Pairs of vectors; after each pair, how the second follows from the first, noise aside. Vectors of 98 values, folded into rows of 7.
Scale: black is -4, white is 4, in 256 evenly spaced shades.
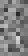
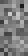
shuffled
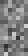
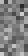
wrapped around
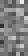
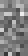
shuffled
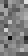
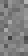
shrunk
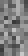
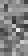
shuffled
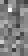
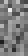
sign-scrambled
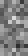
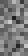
sign-scrambled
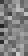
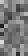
sign-scrambled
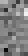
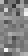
sign-scrambled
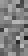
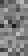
shuffled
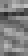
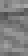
shrunk
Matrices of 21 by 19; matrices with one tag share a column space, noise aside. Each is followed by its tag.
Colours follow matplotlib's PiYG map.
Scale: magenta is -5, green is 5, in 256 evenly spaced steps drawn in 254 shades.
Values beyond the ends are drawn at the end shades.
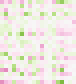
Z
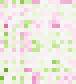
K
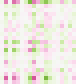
K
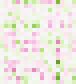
K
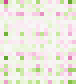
Z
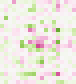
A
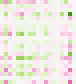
Z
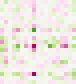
A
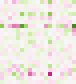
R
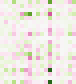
Z
